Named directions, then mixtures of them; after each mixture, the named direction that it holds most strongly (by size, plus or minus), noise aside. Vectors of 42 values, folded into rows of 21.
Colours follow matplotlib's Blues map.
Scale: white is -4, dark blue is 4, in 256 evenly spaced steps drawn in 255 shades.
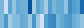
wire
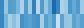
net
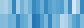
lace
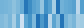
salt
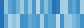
net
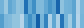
salt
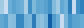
lace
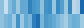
lace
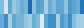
wire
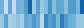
wire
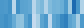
lace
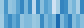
net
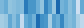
salt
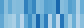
salt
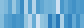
salt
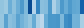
wire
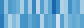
net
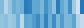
salt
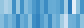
lace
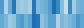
net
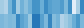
lace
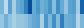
wire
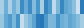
net
